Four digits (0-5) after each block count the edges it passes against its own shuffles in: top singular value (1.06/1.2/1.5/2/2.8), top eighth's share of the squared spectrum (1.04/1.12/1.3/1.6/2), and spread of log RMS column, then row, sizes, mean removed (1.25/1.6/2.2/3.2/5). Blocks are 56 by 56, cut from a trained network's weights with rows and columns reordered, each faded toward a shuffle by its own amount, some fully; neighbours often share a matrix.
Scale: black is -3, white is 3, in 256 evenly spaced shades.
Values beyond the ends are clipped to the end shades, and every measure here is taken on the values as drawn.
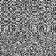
4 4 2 2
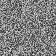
1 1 0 0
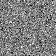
0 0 0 0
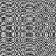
5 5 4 3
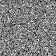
0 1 0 0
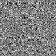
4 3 0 2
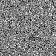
2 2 0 0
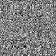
3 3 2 1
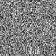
3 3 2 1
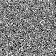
0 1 0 0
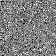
1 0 0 0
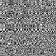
4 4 0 3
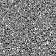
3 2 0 1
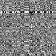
4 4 0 3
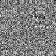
3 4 0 1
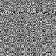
4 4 1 2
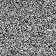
0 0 0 0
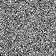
1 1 0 0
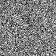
2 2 0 0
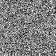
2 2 0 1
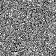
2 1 0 0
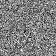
0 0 0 0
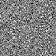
3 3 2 0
